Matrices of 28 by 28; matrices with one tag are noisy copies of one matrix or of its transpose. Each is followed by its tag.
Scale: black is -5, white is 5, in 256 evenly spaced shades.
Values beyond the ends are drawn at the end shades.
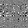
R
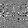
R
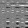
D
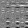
D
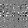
R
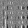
D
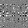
R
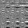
D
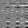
D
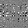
R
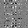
R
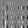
D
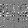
R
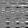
D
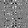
R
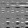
D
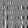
D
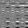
D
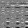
D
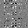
R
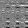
D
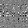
R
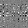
R
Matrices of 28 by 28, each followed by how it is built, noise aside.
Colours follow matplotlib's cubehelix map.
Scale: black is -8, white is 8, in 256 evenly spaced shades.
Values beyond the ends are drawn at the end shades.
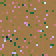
sparse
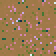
sparse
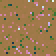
sparse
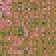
low rank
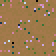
sparse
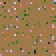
sparse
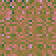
low rank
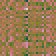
low rank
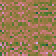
low rank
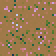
sparse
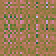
low rank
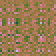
low rank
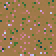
sparse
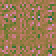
low rank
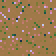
sparse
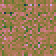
low rank
